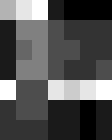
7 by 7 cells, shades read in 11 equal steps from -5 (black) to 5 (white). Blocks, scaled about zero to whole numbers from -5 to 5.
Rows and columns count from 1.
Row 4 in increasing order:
-4 -3 -3 -2 -2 0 0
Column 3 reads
5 0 0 0 -2 -2 -3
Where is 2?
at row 1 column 1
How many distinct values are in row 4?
4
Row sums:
-8 -15 -15 -14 17 -24 -26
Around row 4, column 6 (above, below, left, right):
-3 4 -3 -2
